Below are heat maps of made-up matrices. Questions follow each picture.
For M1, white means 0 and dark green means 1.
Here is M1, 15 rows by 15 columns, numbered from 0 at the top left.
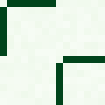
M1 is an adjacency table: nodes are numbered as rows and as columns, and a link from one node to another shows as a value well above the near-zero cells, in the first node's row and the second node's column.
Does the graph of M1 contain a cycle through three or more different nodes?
no
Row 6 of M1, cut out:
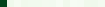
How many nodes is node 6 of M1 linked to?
1
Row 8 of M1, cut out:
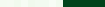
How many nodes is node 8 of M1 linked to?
6
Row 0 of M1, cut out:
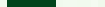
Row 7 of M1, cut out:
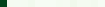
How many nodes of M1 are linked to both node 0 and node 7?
0
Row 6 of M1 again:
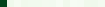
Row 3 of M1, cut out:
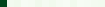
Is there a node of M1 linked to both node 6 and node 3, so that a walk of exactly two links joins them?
yes
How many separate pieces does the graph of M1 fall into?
2
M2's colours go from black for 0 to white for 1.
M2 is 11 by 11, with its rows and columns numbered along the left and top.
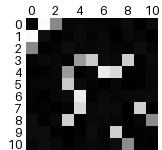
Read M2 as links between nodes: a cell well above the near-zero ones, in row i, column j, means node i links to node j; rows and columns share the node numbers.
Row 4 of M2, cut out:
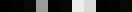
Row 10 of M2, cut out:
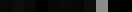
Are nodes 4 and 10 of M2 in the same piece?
yes
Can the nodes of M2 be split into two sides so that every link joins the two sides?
yes
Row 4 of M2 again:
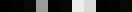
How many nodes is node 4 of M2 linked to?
3
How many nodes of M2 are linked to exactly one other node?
6
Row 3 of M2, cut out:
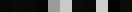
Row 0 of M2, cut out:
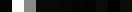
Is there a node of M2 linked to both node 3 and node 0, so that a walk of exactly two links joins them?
no
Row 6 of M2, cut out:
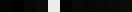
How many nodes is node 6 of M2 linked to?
1
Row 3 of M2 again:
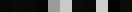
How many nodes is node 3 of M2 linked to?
3
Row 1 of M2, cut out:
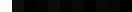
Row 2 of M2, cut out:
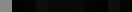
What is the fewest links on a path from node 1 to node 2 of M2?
2
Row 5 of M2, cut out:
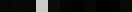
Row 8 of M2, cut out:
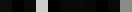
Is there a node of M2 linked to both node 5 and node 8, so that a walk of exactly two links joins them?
yes
